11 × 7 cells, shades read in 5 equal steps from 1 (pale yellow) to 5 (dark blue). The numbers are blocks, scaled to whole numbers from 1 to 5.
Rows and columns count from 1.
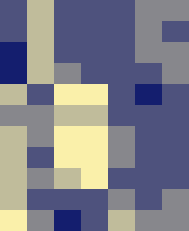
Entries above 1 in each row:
7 7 7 7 5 7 5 5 6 7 6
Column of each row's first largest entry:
1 1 1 1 6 5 6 2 5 2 3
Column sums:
32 32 31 30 39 41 39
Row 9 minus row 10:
0 -1 -2 -3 1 0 1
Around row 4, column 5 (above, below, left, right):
4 4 4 4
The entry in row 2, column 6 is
3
